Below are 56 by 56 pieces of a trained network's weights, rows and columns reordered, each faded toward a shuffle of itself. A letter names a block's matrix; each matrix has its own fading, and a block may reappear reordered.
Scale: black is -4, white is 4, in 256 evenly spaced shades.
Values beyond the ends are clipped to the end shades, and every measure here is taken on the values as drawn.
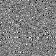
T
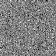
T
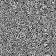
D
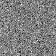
T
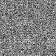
D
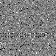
T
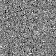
T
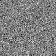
D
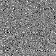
T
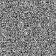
D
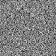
D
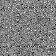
T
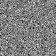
T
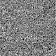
T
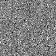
T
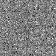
T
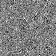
T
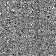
T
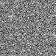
D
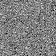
T
